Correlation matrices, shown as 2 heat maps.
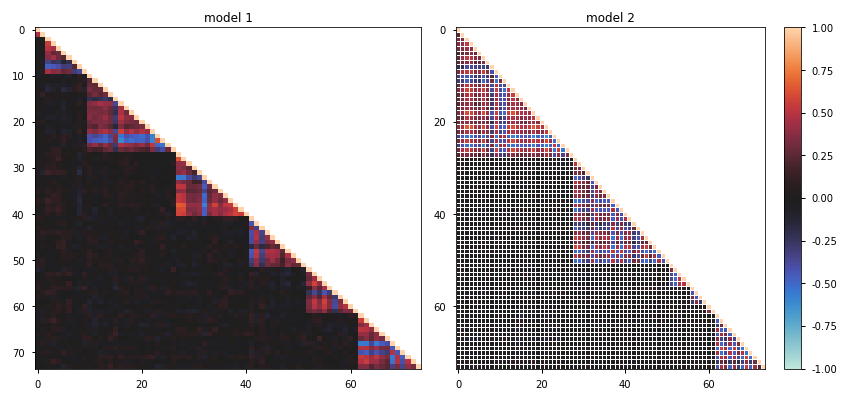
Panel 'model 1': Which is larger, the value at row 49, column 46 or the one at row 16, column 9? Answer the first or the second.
the first
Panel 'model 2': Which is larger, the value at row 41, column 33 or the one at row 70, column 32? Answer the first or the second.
the first
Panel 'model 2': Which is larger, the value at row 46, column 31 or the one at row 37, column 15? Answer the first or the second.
the first
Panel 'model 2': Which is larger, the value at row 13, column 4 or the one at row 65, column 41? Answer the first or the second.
the first
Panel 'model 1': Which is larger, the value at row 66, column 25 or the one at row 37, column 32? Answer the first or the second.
the first
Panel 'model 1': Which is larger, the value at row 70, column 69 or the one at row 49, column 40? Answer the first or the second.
the second
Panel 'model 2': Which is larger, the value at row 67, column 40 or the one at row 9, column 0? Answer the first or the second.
the second
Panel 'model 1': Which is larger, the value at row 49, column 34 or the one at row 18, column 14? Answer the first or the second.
the second
